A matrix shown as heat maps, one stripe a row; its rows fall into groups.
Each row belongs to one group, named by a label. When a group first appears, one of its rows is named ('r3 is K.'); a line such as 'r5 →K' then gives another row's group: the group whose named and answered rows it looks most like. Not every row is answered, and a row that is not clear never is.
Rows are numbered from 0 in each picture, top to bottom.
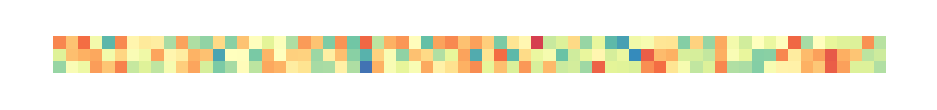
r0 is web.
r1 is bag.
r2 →bag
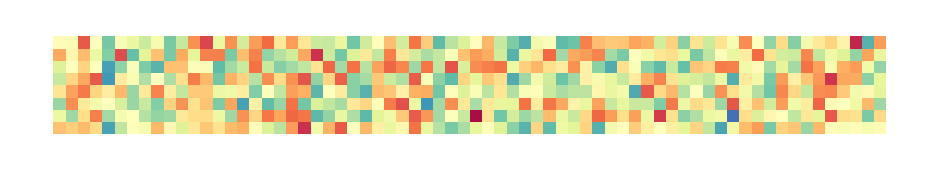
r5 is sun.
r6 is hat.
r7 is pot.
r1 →web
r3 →bag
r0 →hat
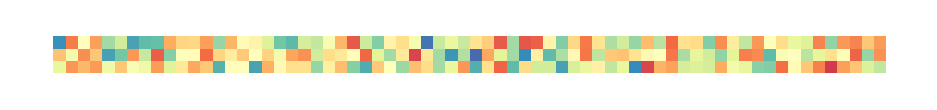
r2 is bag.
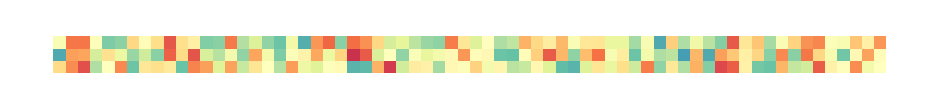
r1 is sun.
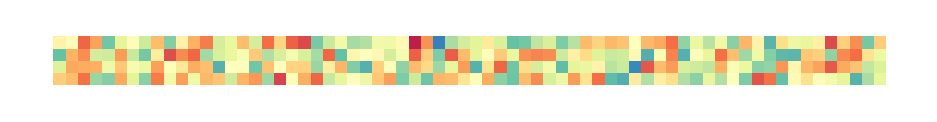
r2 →bag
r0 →hat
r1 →sun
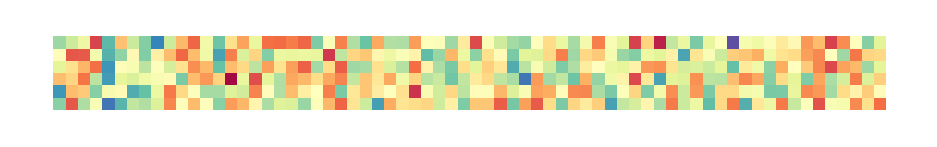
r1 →sun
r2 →bag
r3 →pot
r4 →sun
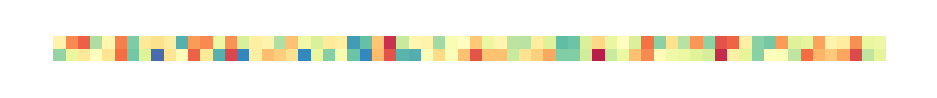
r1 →bag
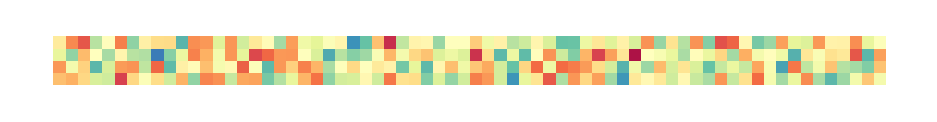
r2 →web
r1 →hat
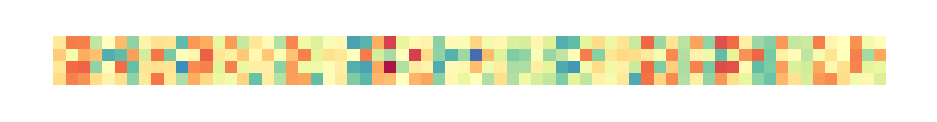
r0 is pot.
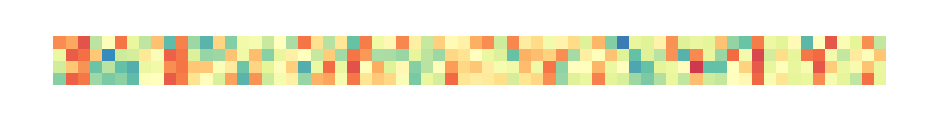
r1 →sun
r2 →sun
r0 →web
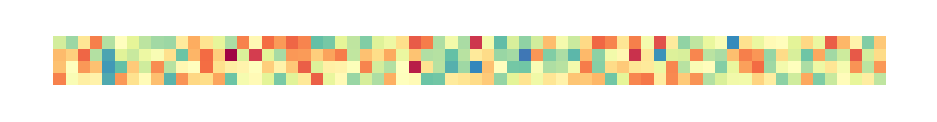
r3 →web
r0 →hat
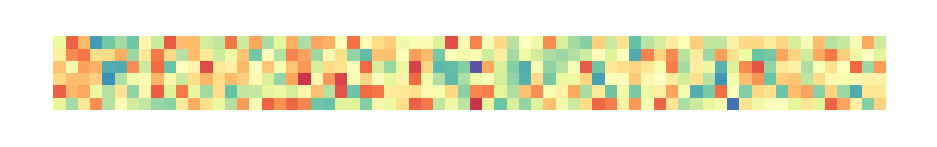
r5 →hat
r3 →pot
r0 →sun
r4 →web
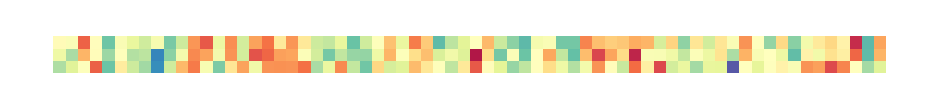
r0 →hat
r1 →hat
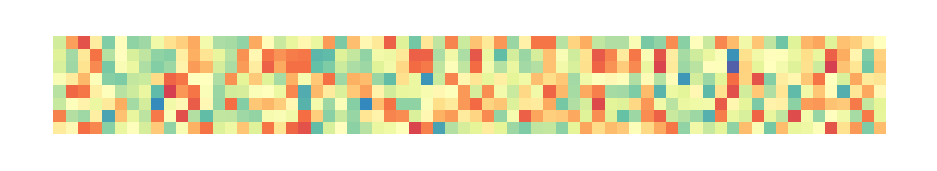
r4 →sun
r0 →sun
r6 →web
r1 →hat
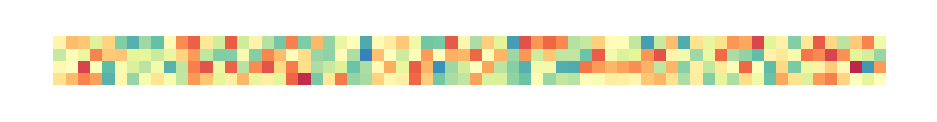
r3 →pot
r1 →bag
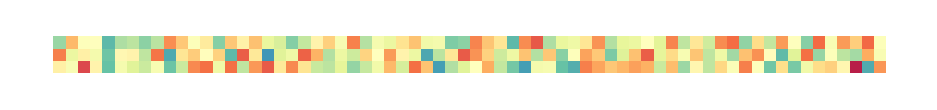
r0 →sun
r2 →hat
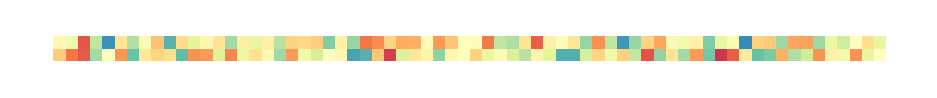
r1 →pot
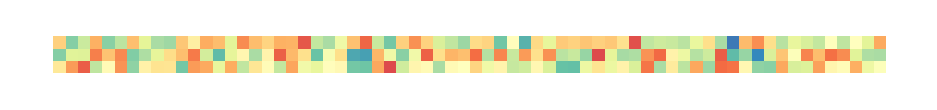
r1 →bag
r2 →pot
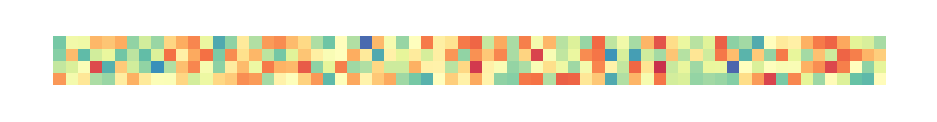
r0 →bag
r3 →web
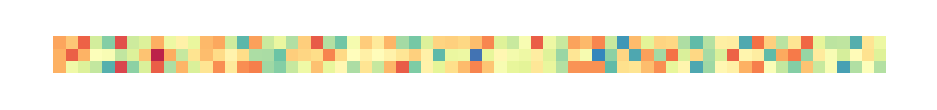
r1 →pot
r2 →web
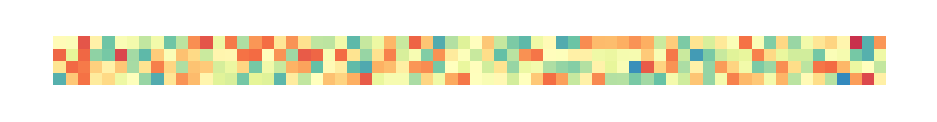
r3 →sun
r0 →hat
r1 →web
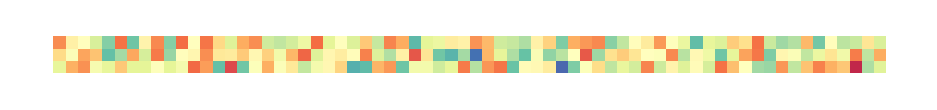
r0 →web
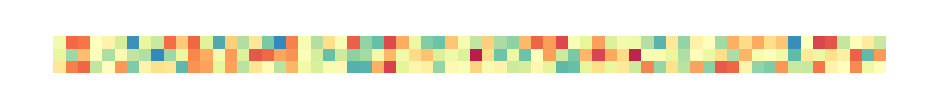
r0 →sun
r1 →hat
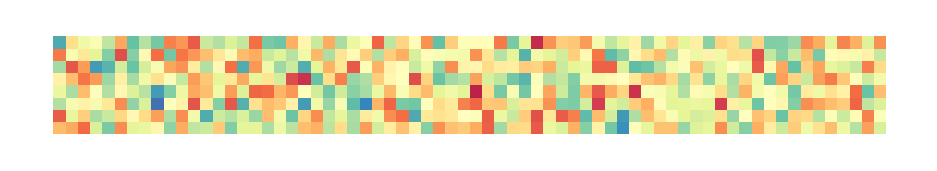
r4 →hat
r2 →sun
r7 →web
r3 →pot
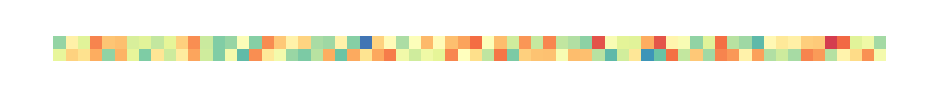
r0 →bag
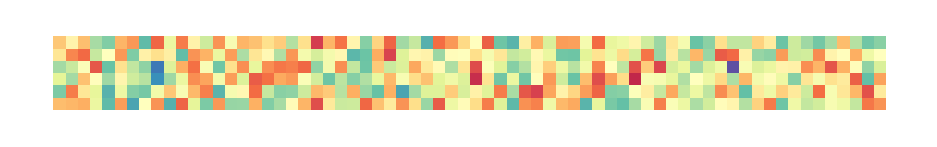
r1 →pot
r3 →hat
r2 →bag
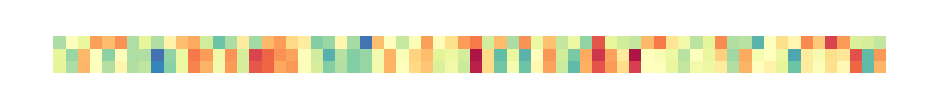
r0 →bag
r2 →hat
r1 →hat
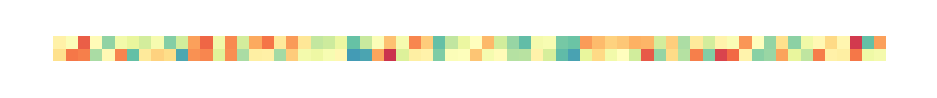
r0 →hat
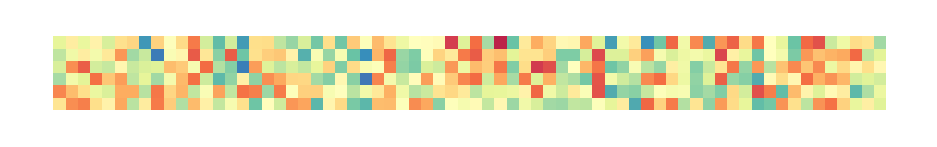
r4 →web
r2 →sun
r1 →bag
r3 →bag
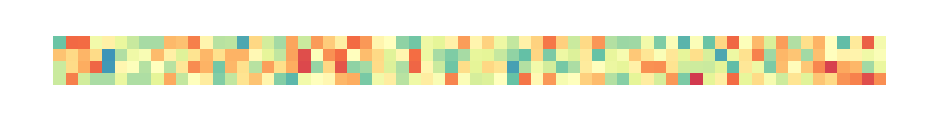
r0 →sun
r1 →pot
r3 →sun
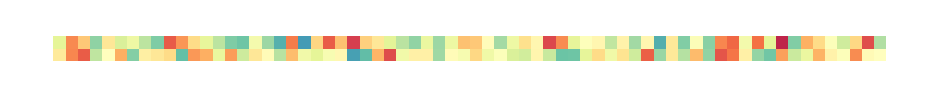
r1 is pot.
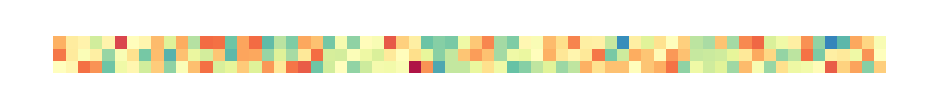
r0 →web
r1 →web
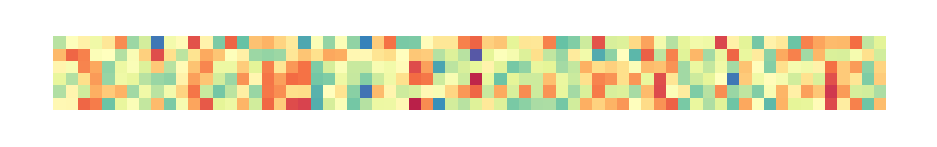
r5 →hat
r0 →bag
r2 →hat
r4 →bag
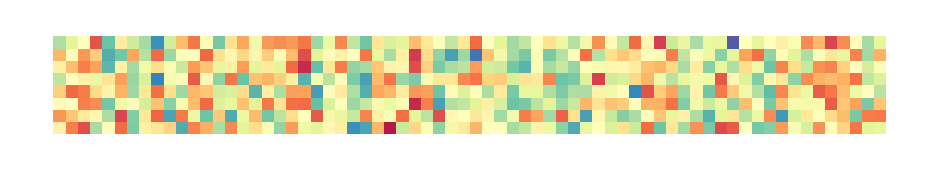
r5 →hat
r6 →web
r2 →pot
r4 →pot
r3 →bag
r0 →bag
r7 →pot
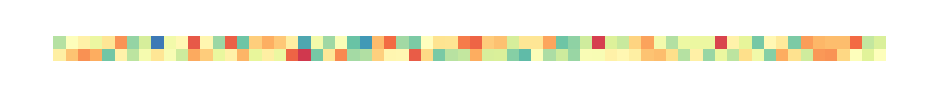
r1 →pot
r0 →bag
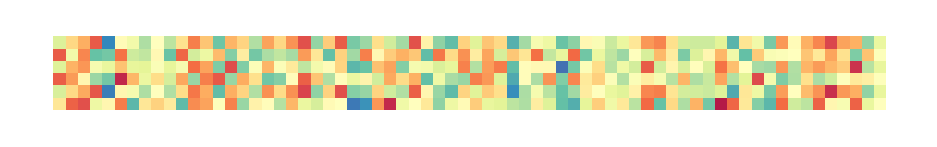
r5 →pot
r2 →bag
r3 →web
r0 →bag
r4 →bag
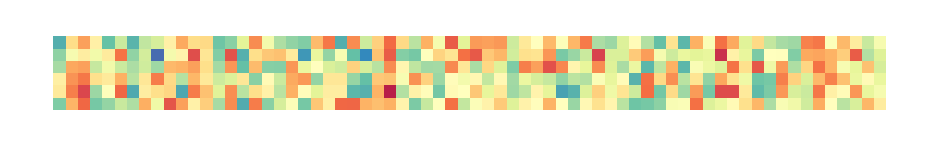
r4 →pot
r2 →sun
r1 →bag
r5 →sun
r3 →pot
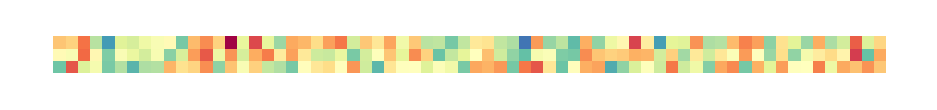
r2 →sun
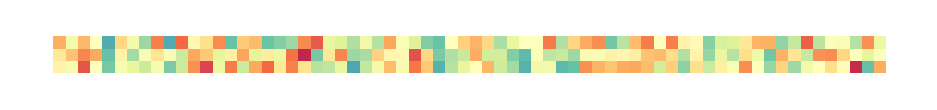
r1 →pot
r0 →web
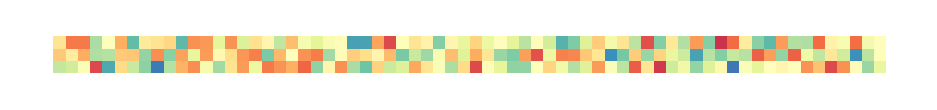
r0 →pot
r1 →web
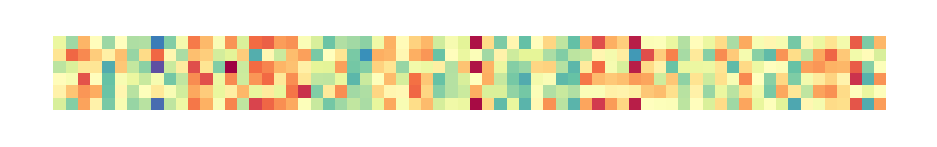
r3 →hat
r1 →pot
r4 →pot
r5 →hat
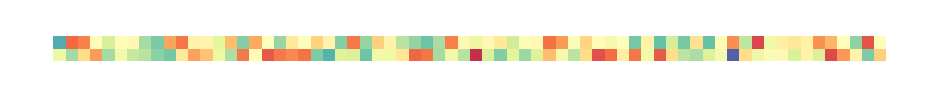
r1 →hat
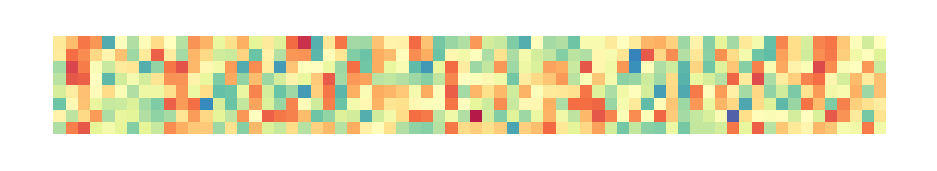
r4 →sun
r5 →sun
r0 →pot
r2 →sun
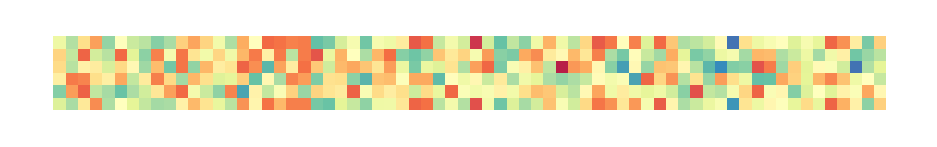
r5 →hat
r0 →hat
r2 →web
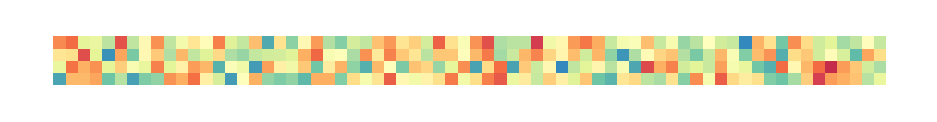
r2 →bag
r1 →web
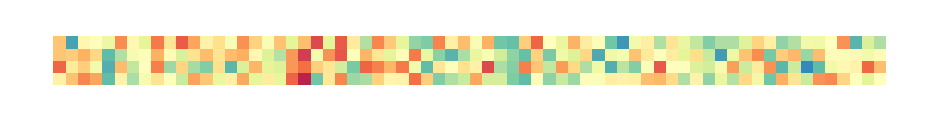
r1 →pot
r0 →web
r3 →pot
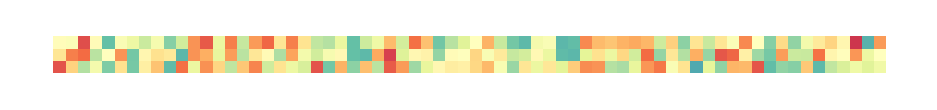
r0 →hat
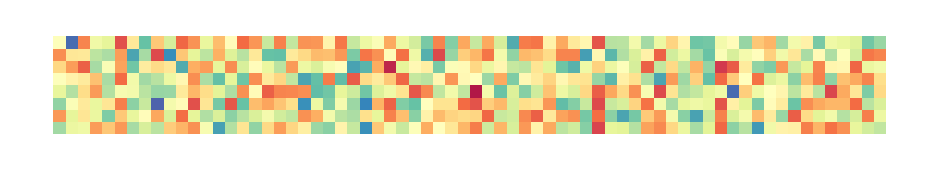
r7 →bag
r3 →sun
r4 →hat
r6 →web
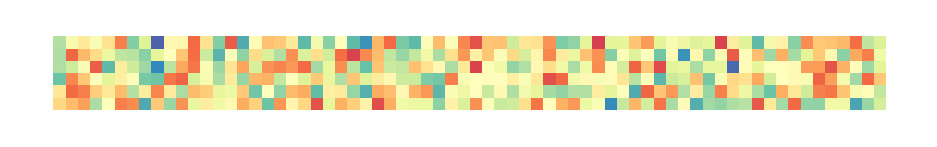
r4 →pot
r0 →bag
